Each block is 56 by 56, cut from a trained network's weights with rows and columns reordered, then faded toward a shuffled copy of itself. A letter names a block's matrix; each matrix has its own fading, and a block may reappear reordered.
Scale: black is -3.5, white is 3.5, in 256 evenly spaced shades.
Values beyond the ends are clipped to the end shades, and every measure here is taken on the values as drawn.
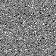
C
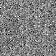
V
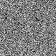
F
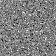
C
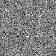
V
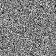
F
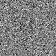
F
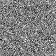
F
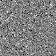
C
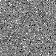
C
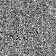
V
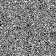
V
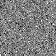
C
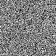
F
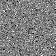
C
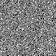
V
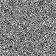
C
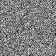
F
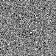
V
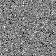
C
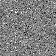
C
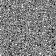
V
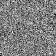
F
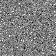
C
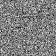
F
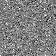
C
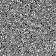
C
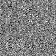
V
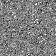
C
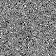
C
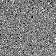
C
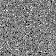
C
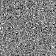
V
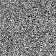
F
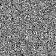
V
